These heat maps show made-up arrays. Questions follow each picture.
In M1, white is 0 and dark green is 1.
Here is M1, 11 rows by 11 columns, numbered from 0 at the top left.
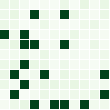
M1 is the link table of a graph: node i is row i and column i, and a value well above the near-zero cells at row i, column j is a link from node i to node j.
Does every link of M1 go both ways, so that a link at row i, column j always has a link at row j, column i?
no
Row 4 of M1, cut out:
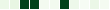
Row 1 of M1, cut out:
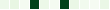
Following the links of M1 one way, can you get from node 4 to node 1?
no
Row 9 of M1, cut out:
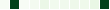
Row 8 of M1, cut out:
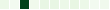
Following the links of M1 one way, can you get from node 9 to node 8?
yes
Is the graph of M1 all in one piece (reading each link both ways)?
yes
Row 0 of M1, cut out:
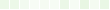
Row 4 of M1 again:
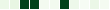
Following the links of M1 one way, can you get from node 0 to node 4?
no
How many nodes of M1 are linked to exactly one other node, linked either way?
2
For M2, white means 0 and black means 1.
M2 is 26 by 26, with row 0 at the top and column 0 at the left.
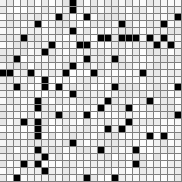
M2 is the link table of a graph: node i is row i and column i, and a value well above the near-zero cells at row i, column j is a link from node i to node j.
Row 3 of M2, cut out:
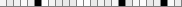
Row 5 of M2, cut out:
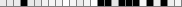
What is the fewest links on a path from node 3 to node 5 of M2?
1
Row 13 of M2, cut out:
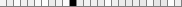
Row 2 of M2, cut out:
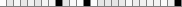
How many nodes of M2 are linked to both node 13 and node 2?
0
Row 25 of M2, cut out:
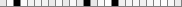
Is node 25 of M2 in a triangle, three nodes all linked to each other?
yes
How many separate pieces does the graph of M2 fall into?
3
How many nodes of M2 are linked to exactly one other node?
10
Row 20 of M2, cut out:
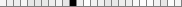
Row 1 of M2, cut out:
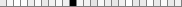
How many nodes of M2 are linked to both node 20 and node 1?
1
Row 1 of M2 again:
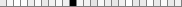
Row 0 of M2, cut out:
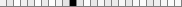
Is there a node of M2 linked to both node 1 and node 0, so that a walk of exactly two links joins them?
yes
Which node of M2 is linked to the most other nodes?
node 5
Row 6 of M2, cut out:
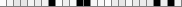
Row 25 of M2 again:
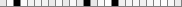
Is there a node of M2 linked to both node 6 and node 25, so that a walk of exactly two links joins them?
yes
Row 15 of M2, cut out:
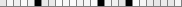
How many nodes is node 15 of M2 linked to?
3
